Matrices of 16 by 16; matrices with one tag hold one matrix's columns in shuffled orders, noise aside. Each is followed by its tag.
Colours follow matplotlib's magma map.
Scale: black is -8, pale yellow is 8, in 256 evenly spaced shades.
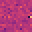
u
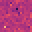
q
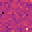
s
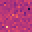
q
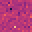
q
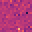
s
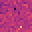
q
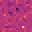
q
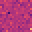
s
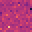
q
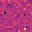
s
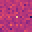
u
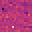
q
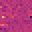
u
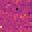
q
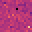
q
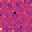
s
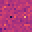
u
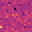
q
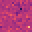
q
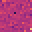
s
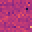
q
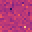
q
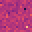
q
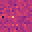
u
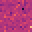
q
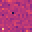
s
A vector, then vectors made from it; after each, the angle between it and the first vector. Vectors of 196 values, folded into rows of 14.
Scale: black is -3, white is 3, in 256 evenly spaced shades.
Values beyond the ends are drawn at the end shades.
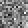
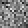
partly opposed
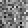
nearly parallel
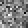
nearly opposite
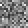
partly aligned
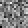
partly aligned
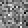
nearly opposite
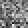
orthogonal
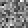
orthogonal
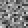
partly opposed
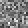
partly aligned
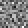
orthogonal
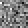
partly opposed
